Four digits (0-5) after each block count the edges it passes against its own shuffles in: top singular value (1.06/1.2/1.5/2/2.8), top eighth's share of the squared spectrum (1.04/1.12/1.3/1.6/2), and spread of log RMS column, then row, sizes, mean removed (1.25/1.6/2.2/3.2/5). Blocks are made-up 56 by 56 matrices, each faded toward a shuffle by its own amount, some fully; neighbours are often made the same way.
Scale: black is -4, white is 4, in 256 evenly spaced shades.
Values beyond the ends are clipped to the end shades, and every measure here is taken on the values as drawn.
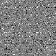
3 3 1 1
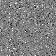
2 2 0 0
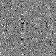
3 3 1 1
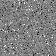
1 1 0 0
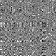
4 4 2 2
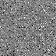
2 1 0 0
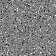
1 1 0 0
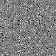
3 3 1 1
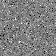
1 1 0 0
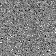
0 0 0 0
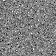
0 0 0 0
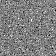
0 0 0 0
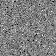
0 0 0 0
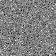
0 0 0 0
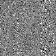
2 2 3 0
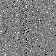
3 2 0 0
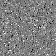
2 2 0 0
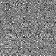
3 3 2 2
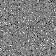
0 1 0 0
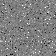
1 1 0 0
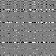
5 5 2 3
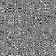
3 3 1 2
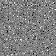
3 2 0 1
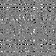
4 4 2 3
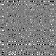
4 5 2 3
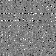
3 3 0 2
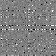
4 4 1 2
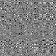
4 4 1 3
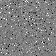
1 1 0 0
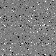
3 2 0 1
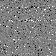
2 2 0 1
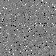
1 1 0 0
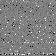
2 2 0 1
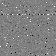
3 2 0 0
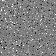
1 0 0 0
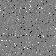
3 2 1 1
